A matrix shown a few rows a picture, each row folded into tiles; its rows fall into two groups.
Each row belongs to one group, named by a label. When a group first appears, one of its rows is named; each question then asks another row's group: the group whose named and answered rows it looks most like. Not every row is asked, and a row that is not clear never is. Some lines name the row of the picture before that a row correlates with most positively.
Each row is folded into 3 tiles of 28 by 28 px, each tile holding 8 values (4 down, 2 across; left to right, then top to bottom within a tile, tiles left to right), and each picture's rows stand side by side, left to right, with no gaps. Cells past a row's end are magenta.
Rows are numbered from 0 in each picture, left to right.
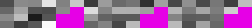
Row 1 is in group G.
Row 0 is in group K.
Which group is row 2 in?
G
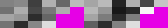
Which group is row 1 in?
K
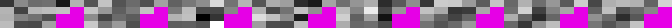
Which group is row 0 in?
G
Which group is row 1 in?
G
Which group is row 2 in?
K
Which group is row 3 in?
G
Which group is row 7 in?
K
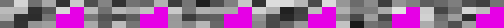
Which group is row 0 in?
K
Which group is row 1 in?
G
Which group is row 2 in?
G
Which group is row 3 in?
K
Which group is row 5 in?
G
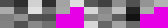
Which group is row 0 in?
G
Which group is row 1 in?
G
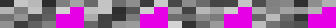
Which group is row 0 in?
G
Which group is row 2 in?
G
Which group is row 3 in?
G
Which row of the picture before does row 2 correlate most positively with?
0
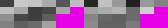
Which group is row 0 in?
K
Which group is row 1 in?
G
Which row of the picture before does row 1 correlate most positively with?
0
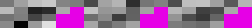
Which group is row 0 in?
K
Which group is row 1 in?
G
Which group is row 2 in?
K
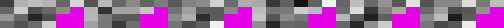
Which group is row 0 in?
K
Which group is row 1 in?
G
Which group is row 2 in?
K
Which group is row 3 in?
G
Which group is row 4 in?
K
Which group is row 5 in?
K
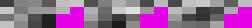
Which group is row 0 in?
G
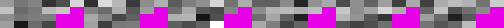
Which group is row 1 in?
G
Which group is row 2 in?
K
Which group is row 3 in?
G
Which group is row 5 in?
K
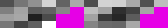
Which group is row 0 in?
K
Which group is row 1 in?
K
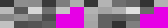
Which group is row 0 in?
G
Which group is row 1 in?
G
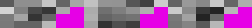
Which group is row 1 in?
G
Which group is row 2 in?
K
